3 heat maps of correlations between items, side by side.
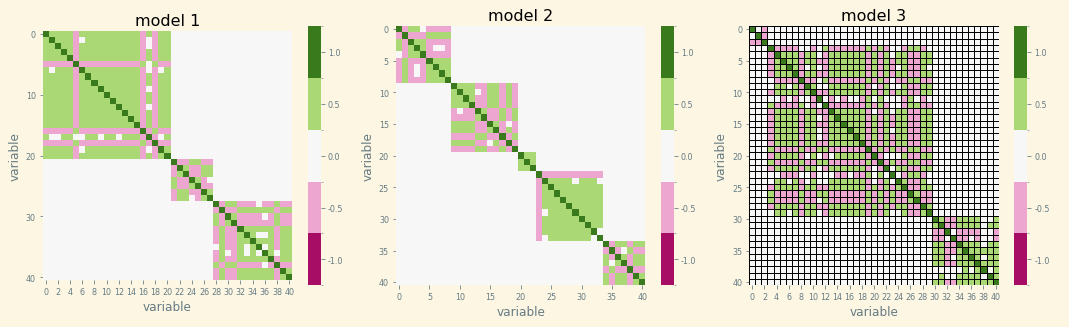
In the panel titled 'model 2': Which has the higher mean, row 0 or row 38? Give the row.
0
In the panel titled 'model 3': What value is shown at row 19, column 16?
-0.5
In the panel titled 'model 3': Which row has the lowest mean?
8
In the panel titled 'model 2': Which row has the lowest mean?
23
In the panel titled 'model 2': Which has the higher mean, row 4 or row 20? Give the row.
20
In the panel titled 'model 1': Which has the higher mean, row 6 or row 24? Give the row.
6
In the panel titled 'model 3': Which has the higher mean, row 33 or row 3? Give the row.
33
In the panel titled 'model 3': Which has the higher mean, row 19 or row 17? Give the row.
17
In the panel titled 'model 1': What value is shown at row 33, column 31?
-0.5
